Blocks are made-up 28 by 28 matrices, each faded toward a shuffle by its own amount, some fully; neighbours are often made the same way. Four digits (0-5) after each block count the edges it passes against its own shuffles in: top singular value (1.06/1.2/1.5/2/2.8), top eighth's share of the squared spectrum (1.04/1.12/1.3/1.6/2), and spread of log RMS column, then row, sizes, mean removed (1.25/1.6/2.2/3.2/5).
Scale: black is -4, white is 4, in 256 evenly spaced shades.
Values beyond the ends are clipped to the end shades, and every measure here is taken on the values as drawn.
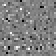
3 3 0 1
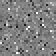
0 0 0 0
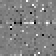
3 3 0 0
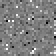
2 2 0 0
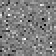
0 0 0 0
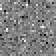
0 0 0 0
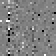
3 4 1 1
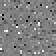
1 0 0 0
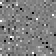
0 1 0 0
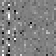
3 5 2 0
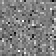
2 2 1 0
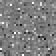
0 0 0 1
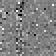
1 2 2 0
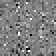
1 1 2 0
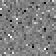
0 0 0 0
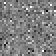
0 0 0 0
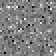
1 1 0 0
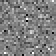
2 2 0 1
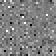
2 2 0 1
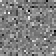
2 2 0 0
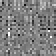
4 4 2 2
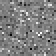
1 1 0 0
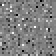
2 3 0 0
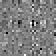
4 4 2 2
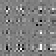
4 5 2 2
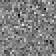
2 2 0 0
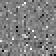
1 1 0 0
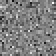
0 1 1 0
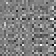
4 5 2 2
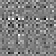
4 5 2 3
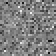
1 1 0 1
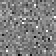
1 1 0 0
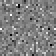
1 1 0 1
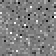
0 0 0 0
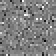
2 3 0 0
